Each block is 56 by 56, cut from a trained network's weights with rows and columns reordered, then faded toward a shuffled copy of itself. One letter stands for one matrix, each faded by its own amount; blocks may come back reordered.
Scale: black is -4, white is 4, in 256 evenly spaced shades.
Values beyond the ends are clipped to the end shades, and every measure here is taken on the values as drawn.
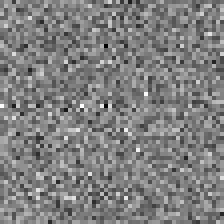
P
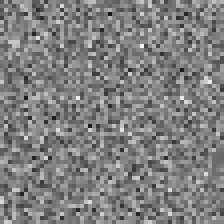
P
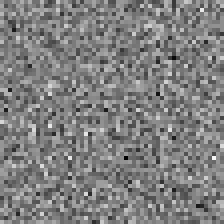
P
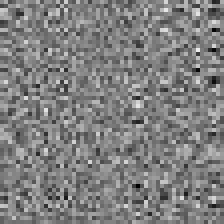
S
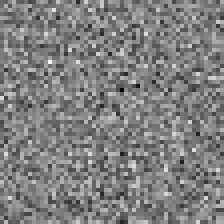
P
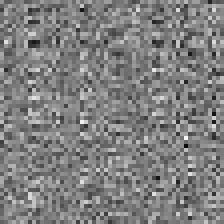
S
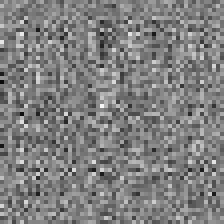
S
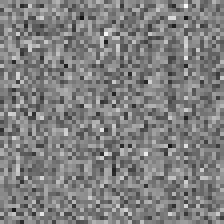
S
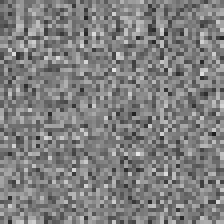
S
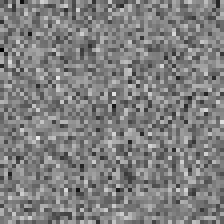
P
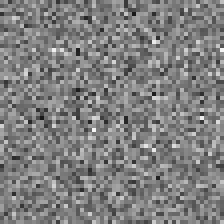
P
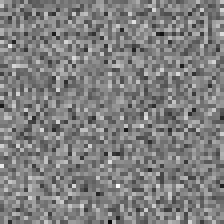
P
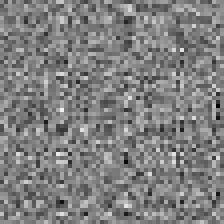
S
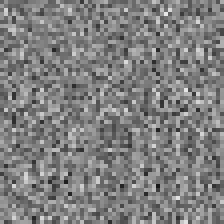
S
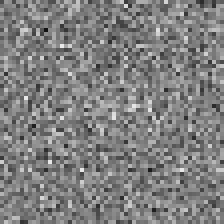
P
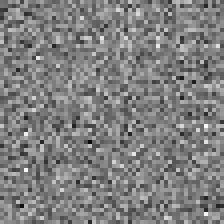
P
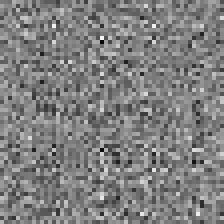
S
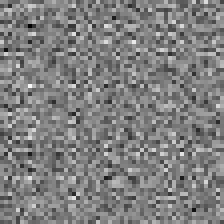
S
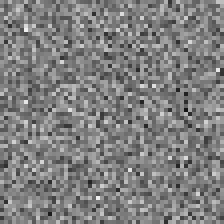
P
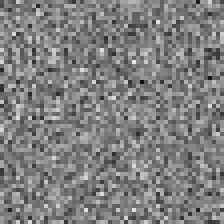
S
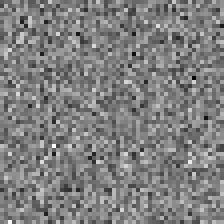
P
